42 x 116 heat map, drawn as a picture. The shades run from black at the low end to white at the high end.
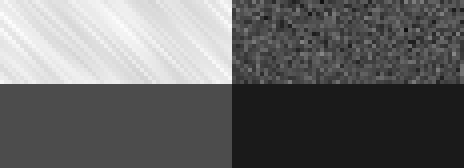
The table splits into 2 rows of 2 panels. Panel 1,1: very high, slanting down to the right, faint in contrast. Panel 1,2: low, fine-grained. Panel 2,1: low, flat. Panel 2,2: very low, flat.
